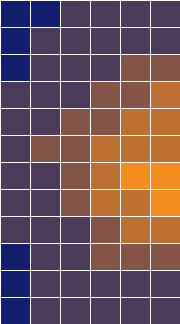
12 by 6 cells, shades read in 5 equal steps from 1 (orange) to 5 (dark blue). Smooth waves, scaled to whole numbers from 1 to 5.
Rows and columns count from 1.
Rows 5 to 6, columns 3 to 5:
3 3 2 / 3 2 2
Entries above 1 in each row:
6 6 6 6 6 6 4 5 6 6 6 6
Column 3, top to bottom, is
4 4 4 4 3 3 3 3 4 4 4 4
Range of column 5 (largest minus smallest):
3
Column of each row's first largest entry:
1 1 1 1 1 1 1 1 1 1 1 1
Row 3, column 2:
4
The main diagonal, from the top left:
5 4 4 3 2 2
